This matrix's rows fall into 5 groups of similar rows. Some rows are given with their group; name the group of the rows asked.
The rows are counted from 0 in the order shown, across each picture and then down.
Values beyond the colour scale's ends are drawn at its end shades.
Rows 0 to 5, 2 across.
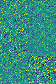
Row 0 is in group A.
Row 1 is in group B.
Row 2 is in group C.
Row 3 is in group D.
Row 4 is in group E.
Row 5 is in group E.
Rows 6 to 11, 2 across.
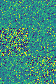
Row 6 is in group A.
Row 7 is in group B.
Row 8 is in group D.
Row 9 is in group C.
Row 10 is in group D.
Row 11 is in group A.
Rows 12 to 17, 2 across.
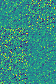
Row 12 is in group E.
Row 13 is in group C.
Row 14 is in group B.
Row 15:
C
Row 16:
C
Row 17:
E
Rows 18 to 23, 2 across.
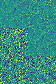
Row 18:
E
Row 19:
C
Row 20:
A
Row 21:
E
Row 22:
C
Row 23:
D
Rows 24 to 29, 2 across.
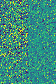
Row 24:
B
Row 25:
C
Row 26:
A
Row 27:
A
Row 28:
E
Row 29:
D
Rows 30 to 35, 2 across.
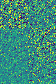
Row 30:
C
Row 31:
D
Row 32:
C
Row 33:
E
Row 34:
E
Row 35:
B
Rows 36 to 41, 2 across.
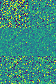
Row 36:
A
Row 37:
C
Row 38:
E
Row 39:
D
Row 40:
E
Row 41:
B
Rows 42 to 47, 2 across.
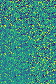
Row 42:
B
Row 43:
B
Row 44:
B
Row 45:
E
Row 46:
B
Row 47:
A
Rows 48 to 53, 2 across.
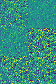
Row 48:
B
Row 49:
A
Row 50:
A
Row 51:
B
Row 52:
E
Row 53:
B
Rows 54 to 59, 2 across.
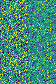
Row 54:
A
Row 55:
B
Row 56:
D
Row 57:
C
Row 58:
A
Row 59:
C
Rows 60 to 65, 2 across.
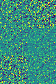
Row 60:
E
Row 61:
E
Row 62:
E
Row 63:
E
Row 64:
C
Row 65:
E
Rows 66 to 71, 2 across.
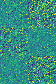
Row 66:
E
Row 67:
A
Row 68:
C
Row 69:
C
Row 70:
A
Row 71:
B
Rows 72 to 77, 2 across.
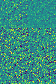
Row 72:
E
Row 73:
E
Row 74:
B
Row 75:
C
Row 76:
E
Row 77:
B
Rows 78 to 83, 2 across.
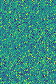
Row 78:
C
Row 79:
C
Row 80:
A
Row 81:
D
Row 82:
D
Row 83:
A
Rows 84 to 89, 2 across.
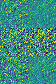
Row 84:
E
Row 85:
A
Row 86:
A
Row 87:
A
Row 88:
B
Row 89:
A
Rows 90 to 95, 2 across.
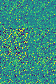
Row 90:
D
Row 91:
E
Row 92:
A
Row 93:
E
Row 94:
A
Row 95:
A
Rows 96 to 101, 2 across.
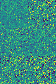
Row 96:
D
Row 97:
A
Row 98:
B
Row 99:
D
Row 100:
A
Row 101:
E
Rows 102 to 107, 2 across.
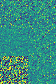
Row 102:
B
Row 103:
D
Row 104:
B
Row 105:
E
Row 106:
C
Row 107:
C
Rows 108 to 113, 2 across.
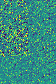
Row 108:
C
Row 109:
B
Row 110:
D
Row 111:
C
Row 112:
E
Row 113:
B
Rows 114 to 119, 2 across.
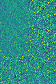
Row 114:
D
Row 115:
E
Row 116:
D
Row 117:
A
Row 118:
C
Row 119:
E
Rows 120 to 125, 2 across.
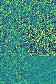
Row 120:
C
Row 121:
C
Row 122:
B
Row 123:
D
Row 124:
D
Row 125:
E
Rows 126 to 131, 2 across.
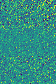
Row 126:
D
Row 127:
A
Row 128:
C
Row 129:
A
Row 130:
B
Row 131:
E
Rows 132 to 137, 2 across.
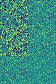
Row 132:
D
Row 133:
B
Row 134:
E
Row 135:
A
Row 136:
B
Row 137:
E
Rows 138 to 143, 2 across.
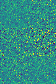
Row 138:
D
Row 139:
C
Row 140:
D
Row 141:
E
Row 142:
D
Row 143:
D
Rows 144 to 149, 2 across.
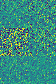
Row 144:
D
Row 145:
D
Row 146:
A
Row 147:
D
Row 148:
D
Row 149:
C
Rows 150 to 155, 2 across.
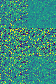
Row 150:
B
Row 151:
E
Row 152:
B
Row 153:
E
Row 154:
B
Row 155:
B
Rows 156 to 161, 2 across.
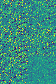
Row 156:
C
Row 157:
B
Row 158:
C
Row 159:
A
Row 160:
B
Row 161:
B
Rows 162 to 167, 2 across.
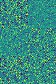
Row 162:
D
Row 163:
B
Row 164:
E
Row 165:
C
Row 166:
D
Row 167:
E
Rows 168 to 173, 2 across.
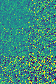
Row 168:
D
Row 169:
E
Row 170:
C
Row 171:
B
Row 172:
A
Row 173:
D
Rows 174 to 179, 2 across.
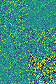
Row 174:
B
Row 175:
E
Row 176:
A
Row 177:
D
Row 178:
E
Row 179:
E
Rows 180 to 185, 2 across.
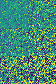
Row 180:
A
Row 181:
B
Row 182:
B
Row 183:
E
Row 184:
D
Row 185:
D
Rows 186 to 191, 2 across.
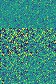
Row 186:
A
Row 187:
C
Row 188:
D
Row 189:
D
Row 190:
D
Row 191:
E
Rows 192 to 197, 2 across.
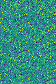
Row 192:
A
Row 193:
D
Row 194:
C
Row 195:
E
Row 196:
B
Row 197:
C
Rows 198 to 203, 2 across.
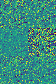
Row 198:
C
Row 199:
E
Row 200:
C
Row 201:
B
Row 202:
A
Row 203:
B
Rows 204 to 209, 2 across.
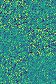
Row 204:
C
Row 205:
C
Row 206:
C
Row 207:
B
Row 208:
E
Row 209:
D
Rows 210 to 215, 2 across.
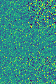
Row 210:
B
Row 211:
D
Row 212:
A
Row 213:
B
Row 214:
A
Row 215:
D
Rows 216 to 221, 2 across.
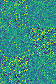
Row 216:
A
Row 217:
B
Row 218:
D
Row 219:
E
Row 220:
A
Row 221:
D
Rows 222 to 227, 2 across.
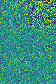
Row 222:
A
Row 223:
B
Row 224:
B
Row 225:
B
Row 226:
A
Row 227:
C
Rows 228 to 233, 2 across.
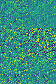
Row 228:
B
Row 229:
A
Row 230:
B
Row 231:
C
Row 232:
A
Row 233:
A
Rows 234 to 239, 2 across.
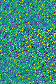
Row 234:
C
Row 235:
D
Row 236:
C
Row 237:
A
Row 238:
B
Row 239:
E
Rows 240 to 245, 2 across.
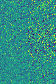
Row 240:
B
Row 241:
A
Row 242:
E
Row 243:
D
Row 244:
B
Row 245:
C
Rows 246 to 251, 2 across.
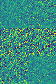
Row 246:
D
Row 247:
B
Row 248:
A
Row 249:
B
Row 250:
D
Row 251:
B
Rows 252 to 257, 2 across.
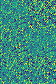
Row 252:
C
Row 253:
D
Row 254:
C
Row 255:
C
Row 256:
D
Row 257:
D
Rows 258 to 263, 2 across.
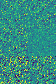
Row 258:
A
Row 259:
E
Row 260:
C
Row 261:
B
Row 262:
A
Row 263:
C
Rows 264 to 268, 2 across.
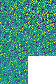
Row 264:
D
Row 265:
C
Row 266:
C
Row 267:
E
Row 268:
A
